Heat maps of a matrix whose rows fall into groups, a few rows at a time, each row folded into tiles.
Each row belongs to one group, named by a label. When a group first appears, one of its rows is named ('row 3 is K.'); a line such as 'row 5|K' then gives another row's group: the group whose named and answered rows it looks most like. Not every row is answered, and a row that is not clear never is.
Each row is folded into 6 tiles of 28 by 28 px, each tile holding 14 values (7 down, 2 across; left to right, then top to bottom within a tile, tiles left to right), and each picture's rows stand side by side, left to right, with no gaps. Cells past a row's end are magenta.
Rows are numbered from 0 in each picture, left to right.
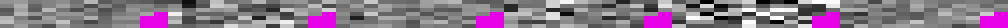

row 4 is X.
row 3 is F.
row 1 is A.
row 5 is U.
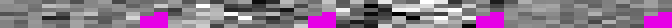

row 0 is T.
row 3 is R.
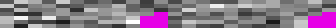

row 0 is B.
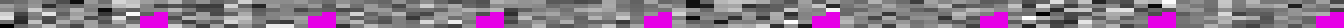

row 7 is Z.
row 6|X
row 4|A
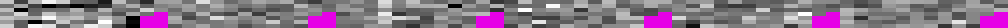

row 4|B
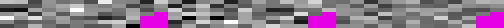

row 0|F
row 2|X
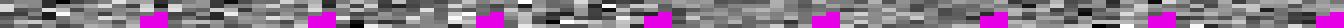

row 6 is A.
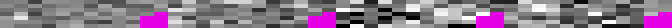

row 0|X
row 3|R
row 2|U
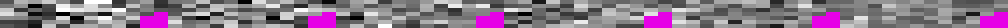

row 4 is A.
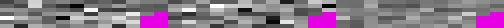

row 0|B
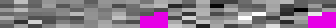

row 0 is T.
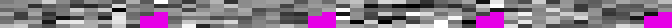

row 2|T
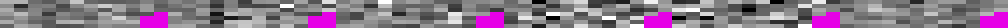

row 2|Z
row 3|X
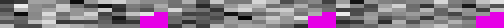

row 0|R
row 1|U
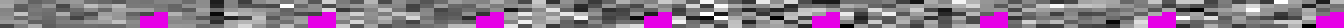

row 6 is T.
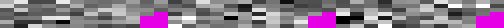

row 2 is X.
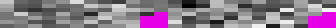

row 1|A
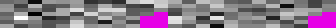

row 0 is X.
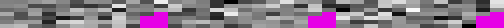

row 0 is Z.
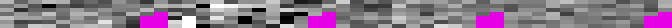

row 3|F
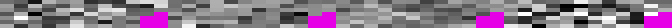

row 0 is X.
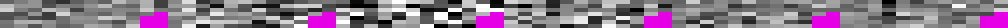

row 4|T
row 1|X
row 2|A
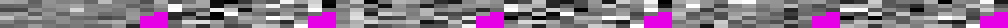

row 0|F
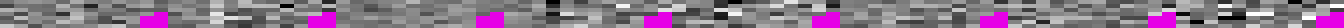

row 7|T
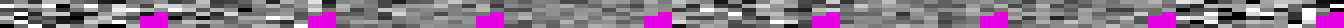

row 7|T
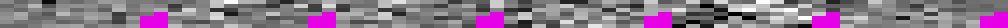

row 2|F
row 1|F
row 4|U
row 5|B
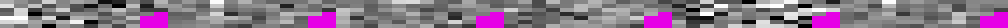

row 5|Z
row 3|U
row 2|A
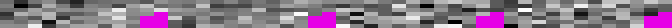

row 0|A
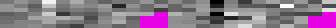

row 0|Z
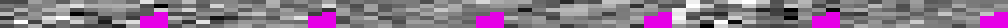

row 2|X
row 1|T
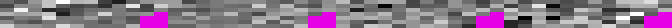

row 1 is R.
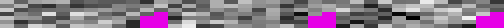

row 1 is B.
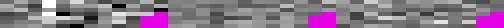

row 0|Z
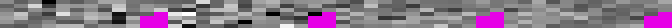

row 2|B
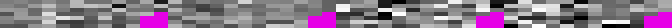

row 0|Z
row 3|R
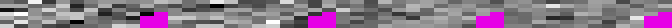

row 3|T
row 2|U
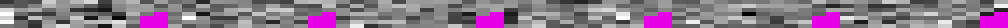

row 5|T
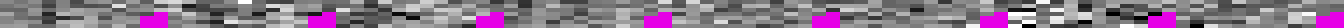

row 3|A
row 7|B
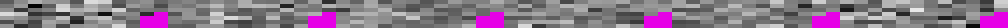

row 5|F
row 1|Z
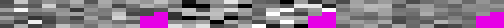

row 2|R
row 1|A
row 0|T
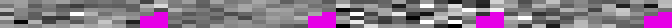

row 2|R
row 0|T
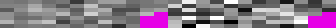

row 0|R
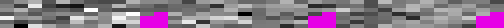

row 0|B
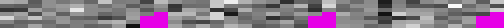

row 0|F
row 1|F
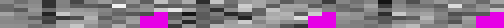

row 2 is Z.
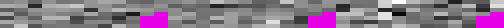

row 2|F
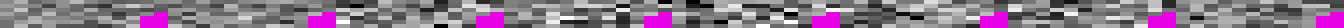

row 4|A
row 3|Z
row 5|U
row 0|X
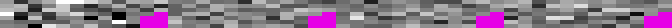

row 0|A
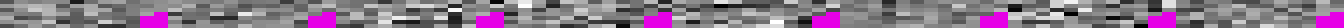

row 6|F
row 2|Z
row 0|R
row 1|T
